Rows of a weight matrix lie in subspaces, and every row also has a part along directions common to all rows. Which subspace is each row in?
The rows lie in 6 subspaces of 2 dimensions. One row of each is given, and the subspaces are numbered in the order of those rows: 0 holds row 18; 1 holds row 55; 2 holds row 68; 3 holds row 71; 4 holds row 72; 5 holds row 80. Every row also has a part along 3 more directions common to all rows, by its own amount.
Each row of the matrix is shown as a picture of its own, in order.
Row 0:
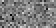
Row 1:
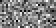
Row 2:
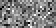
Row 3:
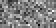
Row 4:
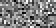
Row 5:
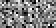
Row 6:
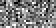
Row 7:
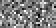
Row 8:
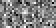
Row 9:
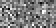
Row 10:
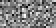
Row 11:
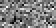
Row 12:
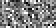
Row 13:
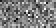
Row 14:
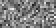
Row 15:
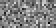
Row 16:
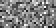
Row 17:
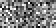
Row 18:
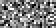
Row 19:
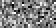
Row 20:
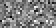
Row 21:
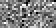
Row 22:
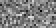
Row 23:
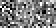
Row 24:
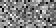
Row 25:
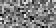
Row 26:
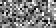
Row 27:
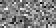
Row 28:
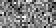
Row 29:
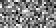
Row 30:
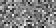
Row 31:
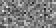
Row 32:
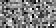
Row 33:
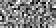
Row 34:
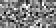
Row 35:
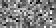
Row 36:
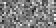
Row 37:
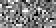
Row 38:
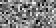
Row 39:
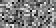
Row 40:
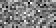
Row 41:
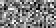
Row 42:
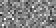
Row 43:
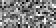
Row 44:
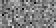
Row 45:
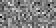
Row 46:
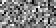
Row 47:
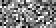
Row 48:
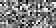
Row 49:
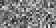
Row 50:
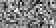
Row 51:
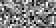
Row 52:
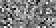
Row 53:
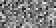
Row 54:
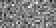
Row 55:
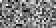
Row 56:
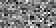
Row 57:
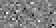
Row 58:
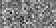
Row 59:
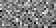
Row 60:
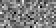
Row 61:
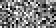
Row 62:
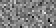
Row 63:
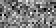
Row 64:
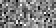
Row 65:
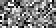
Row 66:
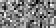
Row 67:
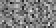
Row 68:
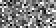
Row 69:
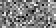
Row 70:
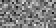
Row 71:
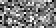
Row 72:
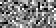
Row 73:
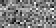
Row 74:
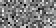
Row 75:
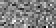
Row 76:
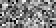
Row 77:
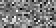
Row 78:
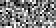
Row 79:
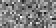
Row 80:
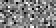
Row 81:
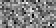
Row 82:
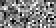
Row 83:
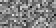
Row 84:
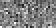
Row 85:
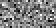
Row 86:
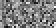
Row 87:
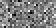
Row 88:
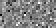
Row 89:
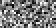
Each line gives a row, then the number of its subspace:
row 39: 0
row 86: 5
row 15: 4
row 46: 4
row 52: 2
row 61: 2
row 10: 4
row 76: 1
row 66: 0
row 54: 1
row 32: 5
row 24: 2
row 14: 0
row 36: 4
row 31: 3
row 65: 3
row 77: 0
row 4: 3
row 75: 0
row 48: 4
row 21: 4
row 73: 0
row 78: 5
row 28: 4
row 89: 1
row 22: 3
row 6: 5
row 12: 5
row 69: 4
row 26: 4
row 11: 0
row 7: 1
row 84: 5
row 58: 5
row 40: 2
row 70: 1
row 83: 4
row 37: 1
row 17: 2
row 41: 0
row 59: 5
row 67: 5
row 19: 1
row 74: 2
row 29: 1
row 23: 2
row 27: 0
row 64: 1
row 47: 1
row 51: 3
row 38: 4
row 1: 2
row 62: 2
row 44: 5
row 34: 4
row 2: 3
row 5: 5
